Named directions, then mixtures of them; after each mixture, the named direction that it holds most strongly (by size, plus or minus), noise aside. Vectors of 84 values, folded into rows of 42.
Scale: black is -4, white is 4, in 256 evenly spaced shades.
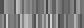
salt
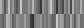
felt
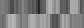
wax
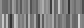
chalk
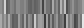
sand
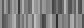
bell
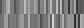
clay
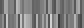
salt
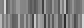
sand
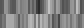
wax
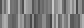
bell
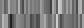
bell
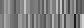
clay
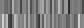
chalk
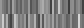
chalk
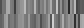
clay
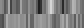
wax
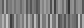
chalk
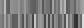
sand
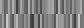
felt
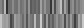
sand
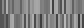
sand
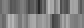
wax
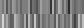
chalk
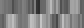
wax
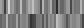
felt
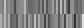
sand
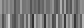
sand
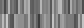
chalk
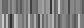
chalk
